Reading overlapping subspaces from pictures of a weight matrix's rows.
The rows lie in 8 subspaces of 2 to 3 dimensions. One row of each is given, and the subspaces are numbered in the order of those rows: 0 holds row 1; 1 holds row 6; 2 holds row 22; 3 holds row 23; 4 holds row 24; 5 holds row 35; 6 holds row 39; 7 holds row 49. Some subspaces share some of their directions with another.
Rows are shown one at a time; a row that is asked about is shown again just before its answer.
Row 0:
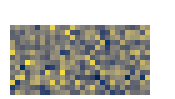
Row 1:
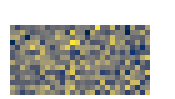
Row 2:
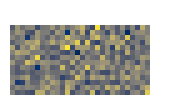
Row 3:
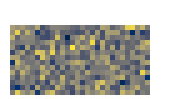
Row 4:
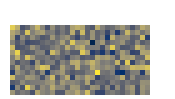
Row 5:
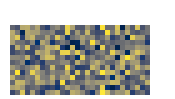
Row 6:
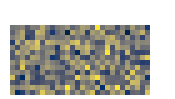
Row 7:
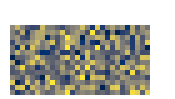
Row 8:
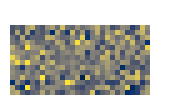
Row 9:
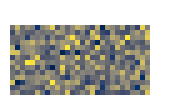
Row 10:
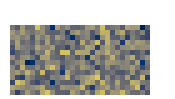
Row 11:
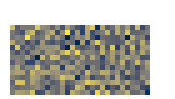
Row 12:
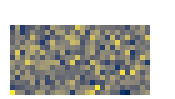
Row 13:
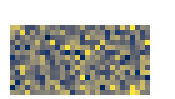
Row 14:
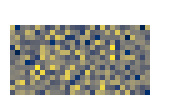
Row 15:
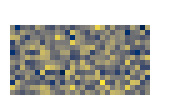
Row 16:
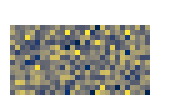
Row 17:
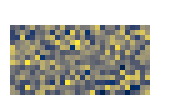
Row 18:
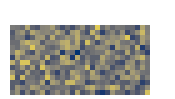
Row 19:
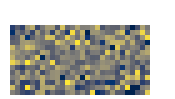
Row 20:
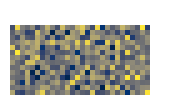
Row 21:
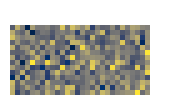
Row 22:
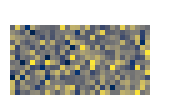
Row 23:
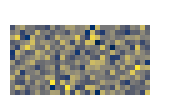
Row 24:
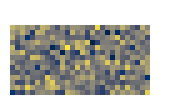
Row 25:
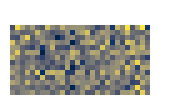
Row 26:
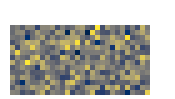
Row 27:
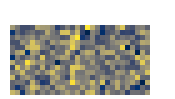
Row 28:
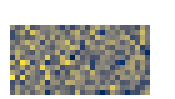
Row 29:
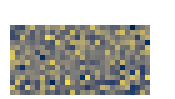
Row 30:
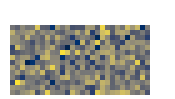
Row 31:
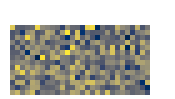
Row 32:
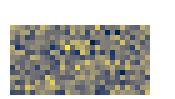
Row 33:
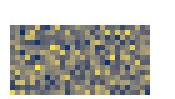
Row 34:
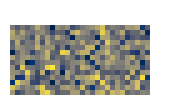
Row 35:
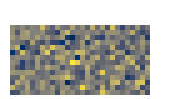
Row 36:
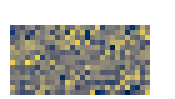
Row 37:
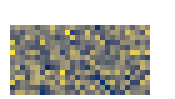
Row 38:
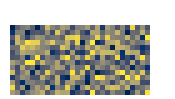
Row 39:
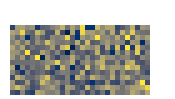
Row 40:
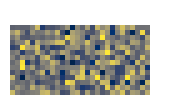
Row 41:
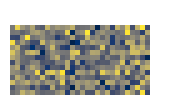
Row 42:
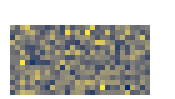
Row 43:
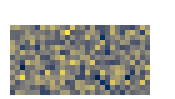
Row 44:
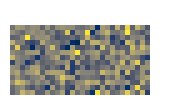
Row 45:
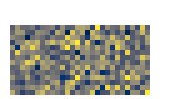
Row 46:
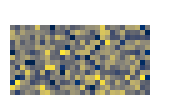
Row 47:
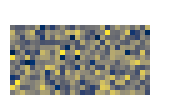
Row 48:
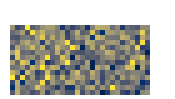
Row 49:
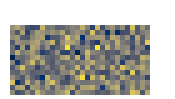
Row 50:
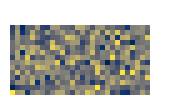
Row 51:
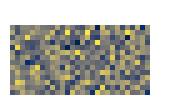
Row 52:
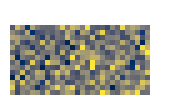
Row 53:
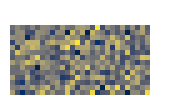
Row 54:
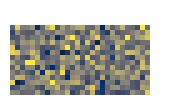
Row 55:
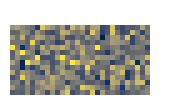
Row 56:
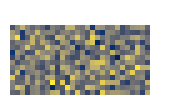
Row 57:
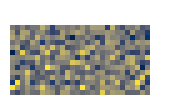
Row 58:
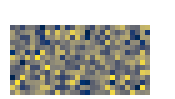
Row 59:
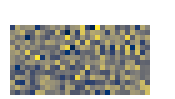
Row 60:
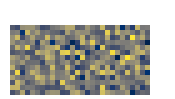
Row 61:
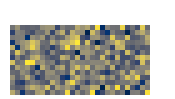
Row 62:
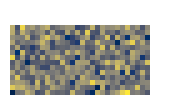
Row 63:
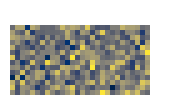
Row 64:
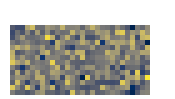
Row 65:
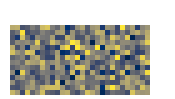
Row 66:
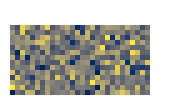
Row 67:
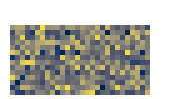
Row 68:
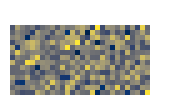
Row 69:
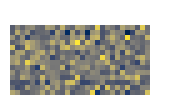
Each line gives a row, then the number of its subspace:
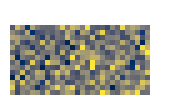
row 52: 2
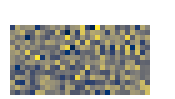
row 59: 6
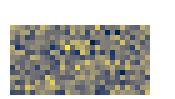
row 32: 4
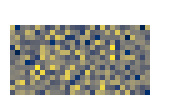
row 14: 0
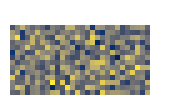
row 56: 3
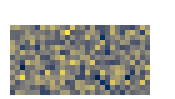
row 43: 5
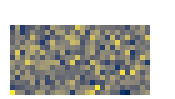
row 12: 4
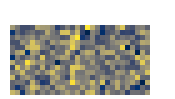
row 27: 6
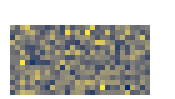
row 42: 2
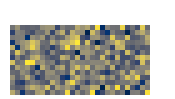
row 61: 6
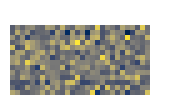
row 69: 7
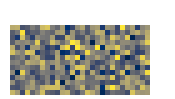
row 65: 3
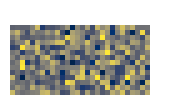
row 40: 5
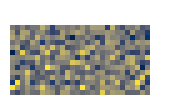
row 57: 5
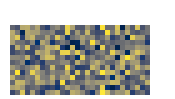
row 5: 3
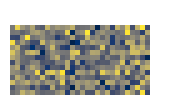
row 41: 0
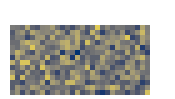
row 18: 2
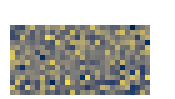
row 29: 3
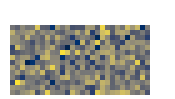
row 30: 5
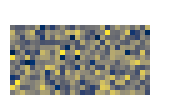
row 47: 1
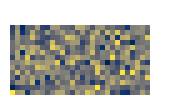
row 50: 4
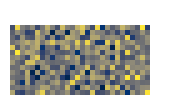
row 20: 0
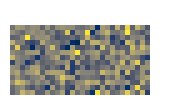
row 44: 0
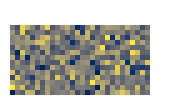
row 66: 4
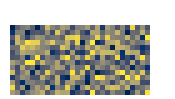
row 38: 4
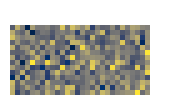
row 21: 2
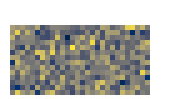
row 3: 7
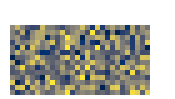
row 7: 7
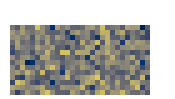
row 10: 1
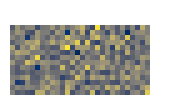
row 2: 6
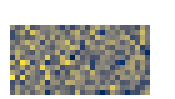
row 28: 2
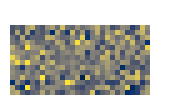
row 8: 7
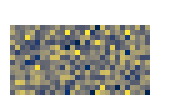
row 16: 1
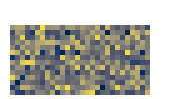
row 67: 1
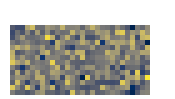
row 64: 7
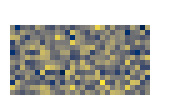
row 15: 0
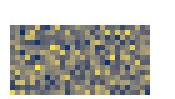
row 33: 4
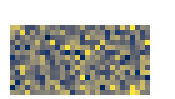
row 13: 3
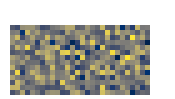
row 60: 3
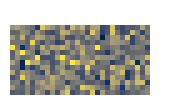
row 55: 5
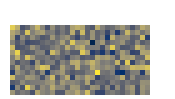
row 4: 4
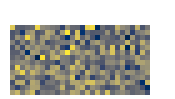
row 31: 6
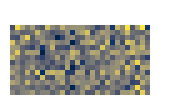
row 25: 0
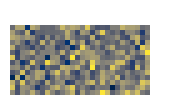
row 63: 2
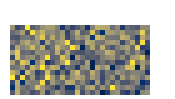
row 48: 2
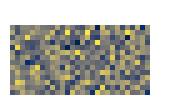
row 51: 7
